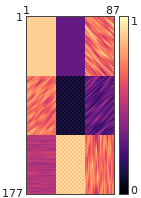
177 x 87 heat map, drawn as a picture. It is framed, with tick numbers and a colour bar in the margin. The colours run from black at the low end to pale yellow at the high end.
It is made of 3 by 3 panels. Panel 1,1: very high, flat. Panel 1,2: low, flat. Panel 1,3: high, slanting down to the right. Panel 2,1: high, slanting up to the right. Panel 2,2: very low, checkered, faint in contrast. Panel 2,3: low, slanting up to the right. Panel 3,1: middling, streaked across, faint in contrast. Panel 3,2: very high, checkered, faint in contrast. Panel 3,3: high, streaked downward.
